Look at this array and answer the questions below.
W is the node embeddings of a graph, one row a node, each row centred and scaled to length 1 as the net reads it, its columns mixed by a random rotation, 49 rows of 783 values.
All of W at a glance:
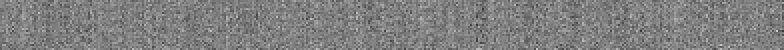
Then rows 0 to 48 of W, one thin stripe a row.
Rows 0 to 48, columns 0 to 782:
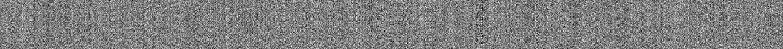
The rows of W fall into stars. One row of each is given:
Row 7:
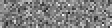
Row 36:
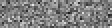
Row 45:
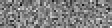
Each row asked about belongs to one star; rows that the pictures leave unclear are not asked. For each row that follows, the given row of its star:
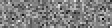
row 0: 7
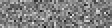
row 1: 36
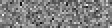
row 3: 45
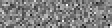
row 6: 36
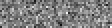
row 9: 45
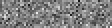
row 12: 7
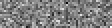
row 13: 36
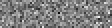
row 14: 36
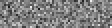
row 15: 45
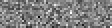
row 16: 36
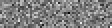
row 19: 7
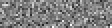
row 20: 7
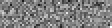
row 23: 45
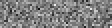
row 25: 36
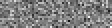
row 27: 45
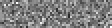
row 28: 36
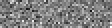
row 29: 36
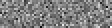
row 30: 7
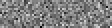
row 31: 7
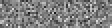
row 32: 45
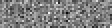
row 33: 36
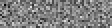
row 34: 45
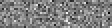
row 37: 45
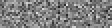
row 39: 36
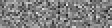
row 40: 36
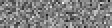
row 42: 7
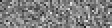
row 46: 36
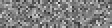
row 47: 7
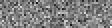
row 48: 45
